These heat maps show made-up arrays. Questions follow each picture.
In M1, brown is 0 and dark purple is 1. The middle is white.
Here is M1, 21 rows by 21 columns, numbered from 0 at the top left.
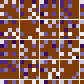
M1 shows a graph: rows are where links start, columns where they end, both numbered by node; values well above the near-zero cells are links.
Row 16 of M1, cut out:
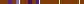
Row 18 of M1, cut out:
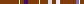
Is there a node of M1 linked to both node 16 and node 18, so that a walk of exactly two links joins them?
no
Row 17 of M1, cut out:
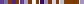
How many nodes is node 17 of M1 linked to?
11
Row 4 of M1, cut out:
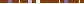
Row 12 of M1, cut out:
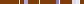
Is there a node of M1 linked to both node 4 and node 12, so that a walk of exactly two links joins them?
no
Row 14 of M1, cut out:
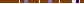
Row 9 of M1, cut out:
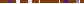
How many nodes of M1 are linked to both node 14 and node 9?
1
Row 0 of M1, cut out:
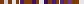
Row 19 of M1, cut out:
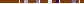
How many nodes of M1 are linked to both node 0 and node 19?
0
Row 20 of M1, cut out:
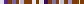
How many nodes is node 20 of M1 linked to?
10
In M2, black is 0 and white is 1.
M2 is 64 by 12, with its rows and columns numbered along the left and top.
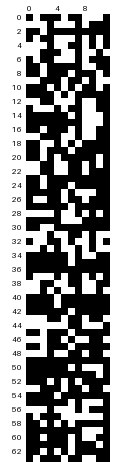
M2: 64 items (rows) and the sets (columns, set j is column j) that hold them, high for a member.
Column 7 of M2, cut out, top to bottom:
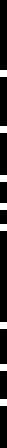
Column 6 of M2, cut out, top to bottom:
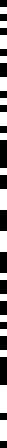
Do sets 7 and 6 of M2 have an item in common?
yes
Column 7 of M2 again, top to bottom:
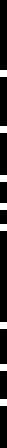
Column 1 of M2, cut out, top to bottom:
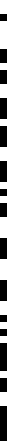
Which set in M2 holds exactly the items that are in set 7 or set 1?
5
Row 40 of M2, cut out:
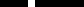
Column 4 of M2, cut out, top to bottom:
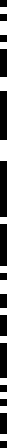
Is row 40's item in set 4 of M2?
yes
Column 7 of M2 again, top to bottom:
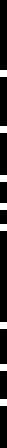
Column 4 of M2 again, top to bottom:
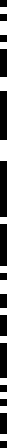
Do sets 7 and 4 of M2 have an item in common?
no
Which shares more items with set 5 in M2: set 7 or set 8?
set 8
